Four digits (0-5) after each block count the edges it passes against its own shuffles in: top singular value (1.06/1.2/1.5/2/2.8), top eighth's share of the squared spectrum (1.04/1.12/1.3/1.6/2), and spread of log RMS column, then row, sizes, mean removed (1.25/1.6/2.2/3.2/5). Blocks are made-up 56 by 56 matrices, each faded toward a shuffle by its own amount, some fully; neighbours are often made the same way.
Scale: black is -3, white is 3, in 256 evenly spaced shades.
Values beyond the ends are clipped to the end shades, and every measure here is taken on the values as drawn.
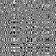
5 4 3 3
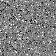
0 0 0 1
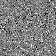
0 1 0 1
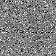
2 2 0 2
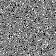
0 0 0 0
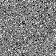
2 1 0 0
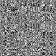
4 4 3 2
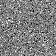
0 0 0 0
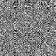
4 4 2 2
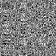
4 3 1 2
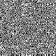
3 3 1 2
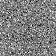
2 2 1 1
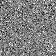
0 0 0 0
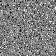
0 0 0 0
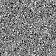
1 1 0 0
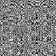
4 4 3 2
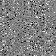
3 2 1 0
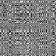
4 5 3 3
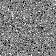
0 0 0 0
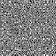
4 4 2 2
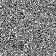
2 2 1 0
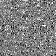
3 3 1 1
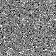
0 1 0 0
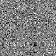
3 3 1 1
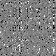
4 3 2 1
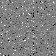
3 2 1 0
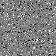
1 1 0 1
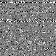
2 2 0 3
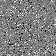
0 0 0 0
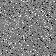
0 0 0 0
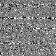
2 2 0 3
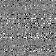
2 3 2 3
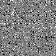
1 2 2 2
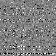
2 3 1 3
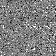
1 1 0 1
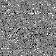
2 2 1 2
